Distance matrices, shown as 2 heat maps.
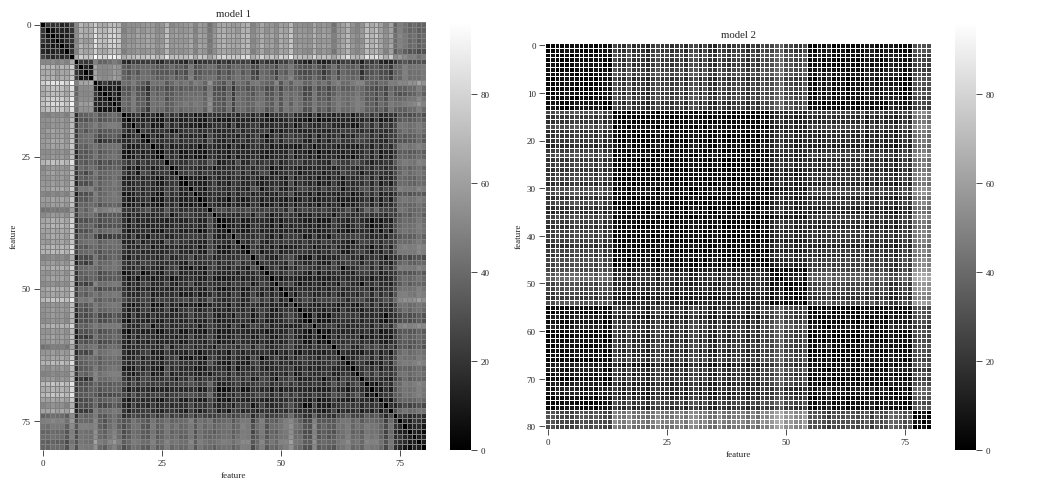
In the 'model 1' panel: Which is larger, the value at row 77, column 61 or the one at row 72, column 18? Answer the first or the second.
the first
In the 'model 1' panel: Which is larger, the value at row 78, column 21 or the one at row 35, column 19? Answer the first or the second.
the first
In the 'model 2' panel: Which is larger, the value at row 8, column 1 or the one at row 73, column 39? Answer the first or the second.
the second
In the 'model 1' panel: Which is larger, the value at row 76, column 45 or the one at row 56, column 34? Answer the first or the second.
the first
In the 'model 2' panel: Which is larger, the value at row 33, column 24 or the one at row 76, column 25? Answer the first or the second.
the second
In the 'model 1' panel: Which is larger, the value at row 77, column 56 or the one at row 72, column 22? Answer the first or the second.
the first
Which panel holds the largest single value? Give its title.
model 1
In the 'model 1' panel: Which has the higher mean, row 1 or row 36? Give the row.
1
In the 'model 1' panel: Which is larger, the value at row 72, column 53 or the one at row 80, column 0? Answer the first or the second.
the second
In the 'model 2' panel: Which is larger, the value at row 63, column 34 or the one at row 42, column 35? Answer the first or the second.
the first
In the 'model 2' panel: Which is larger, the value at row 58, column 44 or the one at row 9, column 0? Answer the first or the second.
the first
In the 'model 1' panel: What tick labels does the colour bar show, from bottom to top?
0, 20, 40, 60, 80
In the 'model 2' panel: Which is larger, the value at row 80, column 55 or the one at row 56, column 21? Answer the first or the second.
the first
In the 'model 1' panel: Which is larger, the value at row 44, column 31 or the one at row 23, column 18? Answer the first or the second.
the first
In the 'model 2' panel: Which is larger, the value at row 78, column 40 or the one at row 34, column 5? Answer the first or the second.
the first
